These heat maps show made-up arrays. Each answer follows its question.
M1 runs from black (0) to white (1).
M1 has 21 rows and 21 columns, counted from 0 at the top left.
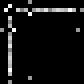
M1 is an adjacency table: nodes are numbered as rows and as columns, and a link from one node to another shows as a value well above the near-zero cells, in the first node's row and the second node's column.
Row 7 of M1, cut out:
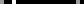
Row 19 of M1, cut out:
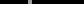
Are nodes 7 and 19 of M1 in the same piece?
yes
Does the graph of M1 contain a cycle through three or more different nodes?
no
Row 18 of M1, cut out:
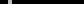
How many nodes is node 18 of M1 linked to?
1
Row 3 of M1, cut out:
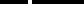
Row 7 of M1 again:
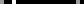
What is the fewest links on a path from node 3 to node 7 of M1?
1
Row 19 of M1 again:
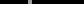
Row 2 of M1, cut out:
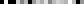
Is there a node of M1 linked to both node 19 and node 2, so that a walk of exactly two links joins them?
no
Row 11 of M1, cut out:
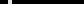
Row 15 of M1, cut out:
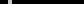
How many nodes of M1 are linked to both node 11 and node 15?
1
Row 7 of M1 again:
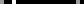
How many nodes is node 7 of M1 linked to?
3
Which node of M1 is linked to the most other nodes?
node 2
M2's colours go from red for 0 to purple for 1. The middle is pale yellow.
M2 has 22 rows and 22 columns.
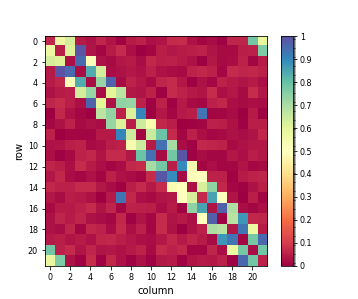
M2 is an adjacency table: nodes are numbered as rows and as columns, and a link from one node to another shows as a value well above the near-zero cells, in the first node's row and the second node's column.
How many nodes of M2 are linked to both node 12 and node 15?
2
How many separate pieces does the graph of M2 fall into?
1
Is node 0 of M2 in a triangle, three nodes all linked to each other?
yes
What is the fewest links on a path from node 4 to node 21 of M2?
3
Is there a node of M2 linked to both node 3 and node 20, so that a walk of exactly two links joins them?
no
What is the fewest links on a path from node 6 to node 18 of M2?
4
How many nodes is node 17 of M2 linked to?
4
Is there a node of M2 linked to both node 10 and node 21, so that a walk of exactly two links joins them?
no
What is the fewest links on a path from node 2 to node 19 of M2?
3
